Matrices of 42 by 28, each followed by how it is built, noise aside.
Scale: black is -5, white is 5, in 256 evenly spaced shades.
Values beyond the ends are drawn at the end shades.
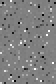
sparse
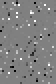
sparse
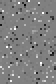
sparse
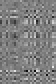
low rank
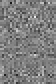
low rank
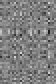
low rank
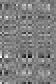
low rank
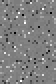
sparse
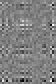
low rank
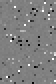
sparse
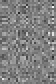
low rank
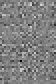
low rank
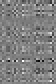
low rank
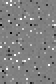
sparse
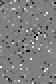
sparse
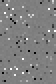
sparse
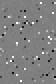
sparse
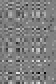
low rank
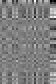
low rank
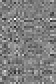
low rank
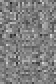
low rank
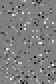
sparse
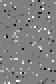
sparse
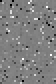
sparse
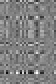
low rank
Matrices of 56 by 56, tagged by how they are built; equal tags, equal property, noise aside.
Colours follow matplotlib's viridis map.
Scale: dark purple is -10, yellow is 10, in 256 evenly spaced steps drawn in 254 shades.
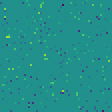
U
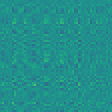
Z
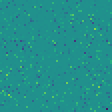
U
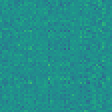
Z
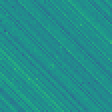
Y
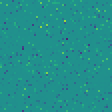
U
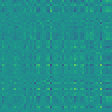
Z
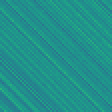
Y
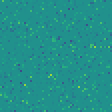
U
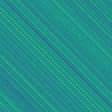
Y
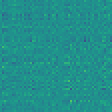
Z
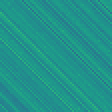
Y
